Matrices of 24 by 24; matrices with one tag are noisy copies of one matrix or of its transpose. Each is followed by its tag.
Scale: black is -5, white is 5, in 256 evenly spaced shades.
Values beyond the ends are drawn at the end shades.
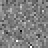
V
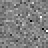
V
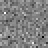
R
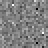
R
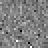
V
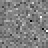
V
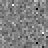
R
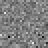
R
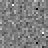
R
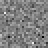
R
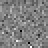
V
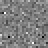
R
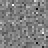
R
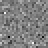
R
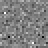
R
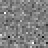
R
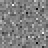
R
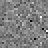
V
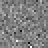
V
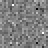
R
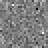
R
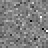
V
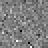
V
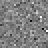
V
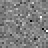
V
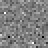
R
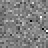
V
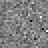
V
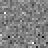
R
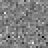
R
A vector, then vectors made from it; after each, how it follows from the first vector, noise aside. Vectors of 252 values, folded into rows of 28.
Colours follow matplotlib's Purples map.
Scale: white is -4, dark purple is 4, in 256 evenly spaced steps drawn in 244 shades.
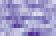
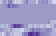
partly zeroed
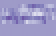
partly zeroed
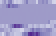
partly zeroed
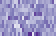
sign-scrambled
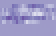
partly zeroed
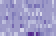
partly zeroed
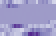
partly zeroed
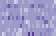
partly zeroed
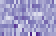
sign-scrambled
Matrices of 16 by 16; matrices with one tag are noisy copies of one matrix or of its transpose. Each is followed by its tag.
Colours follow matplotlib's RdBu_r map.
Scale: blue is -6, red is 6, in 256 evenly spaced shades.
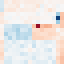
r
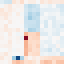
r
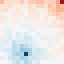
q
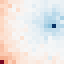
q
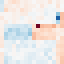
r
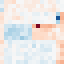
r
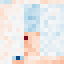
r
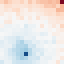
q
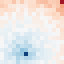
q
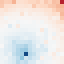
q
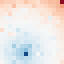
q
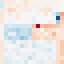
r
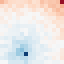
q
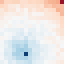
q
